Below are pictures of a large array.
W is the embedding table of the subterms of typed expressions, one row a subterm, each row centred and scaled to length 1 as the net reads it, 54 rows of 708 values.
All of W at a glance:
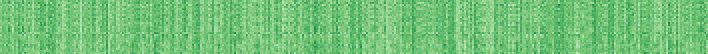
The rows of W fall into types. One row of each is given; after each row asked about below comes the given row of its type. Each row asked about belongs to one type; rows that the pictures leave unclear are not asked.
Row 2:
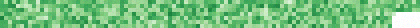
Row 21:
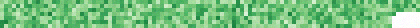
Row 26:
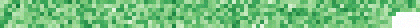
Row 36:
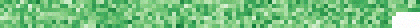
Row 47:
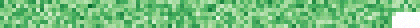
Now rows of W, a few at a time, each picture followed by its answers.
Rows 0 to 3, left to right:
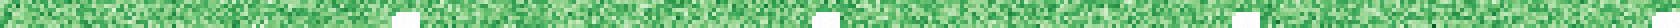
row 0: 26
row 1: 36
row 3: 2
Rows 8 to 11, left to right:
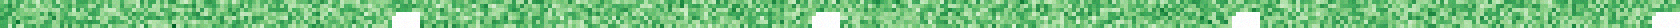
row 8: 2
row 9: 21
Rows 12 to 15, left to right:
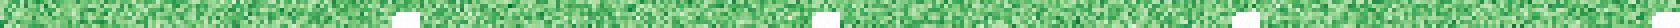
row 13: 47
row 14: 21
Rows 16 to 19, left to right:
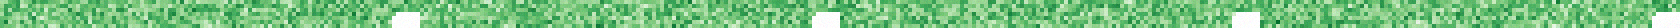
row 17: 36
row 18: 2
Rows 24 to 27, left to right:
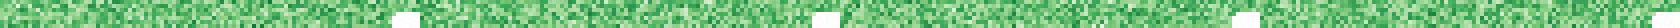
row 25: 2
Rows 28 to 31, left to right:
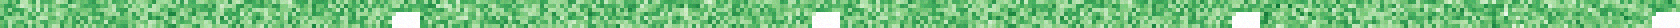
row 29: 2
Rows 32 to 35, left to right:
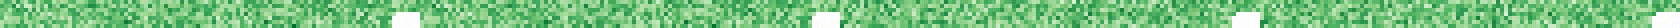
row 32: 36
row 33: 36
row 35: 21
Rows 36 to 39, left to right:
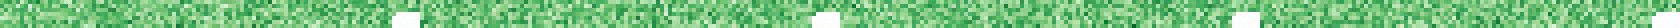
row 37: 21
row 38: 36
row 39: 21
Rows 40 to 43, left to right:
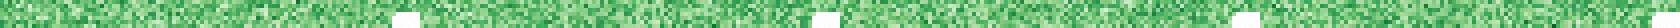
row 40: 2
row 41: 36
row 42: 26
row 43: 36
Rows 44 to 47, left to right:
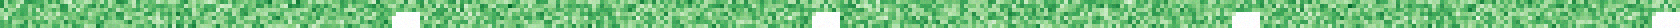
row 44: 47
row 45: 47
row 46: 2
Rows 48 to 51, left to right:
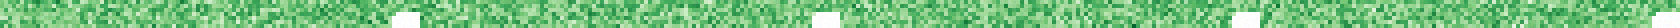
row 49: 2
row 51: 26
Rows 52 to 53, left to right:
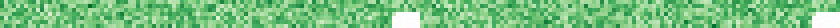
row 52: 47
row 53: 36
